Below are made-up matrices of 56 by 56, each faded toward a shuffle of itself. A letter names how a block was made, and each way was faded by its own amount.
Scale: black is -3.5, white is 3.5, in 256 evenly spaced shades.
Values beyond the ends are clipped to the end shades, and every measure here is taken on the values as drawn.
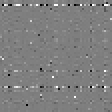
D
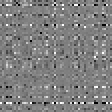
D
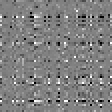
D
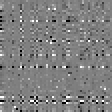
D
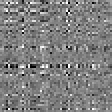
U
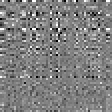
U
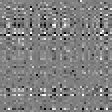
D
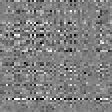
U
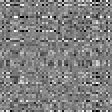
U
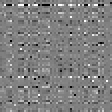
D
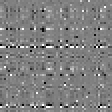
D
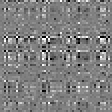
D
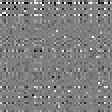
D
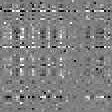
D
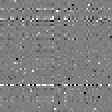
D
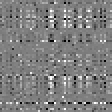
D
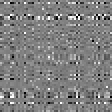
D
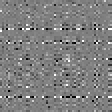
D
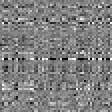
U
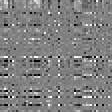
D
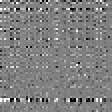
D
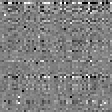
U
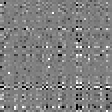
D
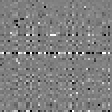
D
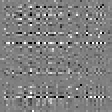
D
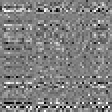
U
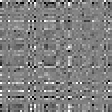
D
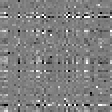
D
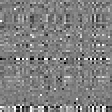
U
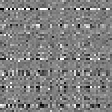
U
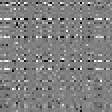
D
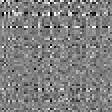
U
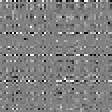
D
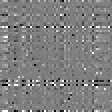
D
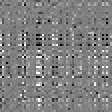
D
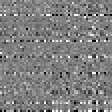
U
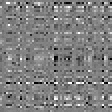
D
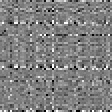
U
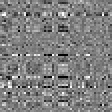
U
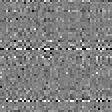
U
